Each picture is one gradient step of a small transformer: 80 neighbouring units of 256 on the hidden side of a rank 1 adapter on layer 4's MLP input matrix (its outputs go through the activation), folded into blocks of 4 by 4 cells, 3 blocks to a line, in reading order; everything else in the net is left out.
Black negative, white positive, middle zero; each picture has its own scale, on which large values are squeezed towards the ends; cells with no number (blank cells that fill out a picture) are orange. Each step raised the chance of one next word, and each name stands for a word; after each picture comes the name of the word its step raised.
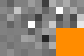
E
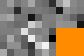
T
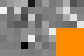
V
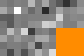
E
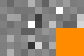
E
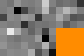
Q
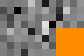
V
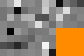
Q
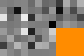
T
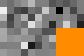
V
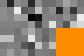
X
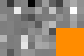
X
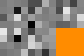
V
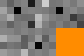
E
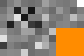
V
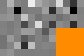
X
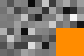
X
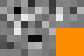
T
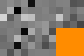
T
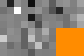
X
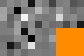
T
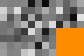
Q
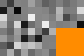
T
